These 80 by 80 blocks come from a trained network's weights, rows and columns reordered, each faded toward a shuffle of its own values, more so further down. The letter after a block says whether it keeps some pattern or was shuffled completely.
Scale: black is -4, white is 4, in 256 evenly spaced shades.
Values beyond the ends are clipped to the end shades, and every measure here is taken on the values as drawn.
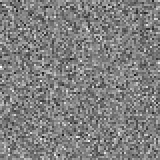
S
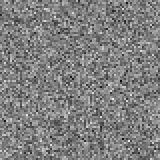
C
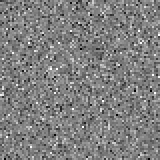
C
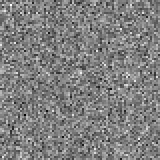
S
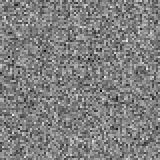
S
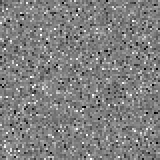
C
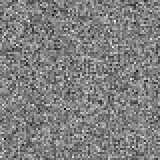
S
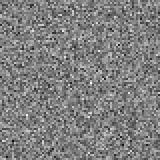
C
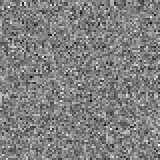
S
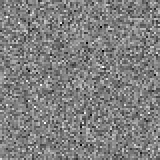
C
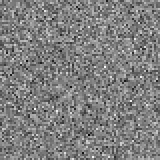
C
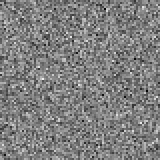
C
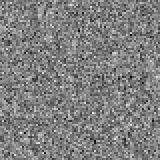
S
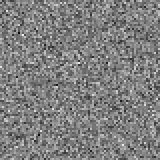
C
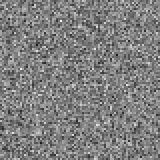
C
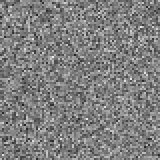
S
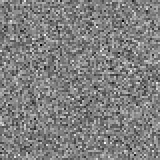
C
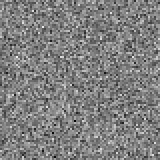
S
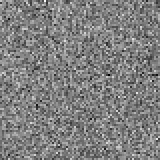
S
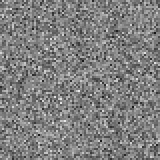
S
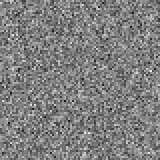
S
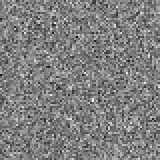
C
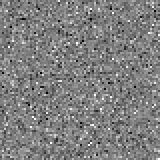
C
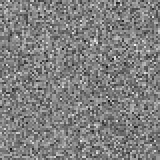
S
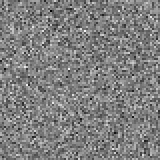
C
